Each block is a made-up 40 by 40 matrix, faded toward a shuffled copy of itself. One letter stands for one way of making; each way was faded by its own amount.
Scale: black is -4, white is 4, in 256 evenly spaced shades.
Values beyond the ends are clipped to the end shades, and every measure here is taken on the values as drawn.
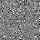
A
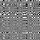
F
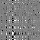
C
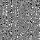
A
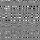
F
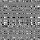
F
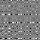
F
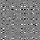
C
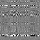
F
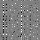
C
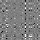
C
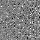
A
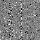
A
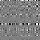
F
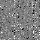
A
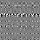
F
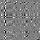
C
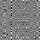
C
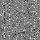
A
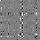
C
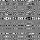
F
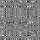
F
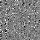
A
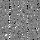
A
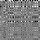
F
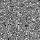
A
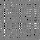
C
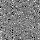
A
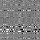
F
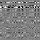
F
